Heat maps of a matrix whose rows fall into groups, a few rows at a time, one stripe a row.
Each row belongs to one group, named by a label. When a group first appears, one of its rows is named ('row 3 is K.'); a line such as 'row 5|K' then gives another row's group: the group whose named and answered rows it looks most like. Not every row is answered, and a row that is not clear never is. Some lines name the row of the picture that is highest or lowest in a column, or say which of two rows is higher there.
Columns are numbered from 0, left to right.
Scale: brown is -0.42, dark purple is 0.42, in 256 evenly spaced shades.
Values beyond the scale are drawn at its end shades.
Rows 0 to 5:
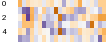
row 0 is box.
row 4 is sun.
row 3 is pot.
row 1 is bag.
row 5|bag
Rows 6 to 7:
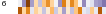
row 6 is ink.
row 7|box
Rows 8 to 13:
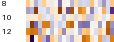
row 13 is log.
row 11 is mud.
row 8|sun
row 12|box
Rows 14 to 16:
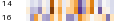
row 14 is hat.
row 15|hat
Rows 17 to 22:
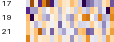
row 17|mud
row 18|bag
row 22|box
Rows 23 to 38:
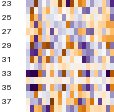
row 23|ink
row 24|mud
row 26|sun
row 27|pot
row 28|sun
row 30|bag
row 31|mud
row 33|bag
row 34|box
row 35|bag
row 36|ink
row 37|hat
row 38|log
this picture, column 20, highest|33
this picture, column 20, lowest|29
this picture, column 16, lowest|37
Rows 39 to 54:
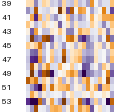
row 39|sun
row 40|ink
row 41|sun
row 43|log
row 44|mud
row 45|pot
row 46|bag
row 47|bag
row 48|mud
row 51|hat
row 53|bag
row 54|ink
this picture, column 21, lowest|53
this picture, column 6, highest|49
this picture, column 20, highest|53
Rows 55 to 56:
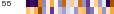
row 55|bag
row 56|pot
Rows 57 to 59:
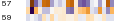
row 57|mud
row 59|hat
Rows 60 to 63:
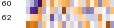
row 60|hat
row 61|bag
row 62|pot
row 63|box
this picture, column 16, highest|61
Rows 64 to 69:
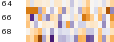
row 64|box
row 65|box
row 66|log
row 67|sun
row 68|pot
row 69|pot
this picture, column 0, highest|68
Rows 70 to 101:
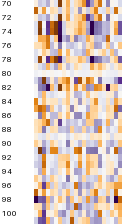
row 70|hat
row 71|box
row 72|hat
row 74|mud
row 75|pot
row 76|pot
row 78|mud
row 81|ink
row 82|hat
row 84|box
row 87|pot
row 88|sun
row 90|sun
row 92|ink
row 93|ink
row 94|log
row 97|box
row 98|bag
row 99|sun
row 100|sun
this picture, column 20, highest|98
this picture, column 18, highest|82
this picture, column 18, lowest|75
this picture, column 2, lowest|81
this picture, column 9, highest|85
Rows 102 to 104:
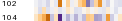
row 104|pot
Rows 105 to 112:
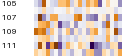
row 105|ink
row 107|mud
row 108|pot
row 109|box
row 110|pot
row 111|mud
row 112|pot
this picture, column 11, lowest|107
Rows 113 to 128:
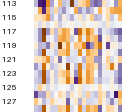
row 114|sun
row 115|pot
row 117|ink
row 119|hat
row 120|ink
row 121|pot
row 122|ink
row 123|ink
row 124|ink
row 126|bag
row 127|sun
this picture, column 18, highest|119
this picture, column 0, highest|126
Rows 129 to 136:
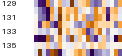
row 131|hat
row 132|log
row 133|hat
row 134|bag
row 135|log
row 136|mud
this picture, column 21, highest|136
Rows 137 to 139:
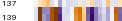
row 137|pot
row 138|mud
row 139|mud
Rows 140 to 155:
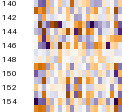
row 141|box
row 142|log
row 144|ink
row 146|hat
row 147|hat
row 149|box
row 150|bag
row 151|ink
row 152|sun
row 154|bag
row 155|box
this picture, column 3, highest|146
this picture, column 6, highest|143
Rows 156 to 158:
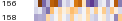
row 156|mud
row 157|hat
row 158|bag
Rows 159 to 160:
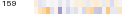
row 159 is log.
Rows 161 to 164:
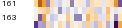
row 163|log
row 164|bag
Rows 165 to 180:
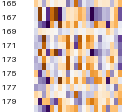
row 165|sun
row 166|mud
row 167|mud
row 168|hat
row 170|ink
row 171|ink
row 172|mud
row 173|ink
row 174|ink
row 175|log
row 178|sun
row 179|log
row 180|hat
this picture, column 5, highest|179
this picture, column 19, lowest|173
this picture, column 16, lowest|176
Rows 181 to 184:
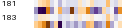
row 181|pot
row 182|bag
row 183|pot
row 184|pot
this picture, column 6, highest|184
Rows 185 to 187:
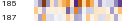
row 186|sun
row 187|log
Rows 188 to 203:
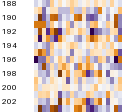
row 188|hat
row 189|sun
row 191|box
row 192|mud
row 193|log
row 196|bag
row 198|hat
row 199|sun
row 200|box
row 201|pot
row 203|mud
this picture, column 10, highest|197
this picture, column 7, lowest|197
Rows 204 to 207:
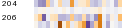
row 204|bag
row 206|sun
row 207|hat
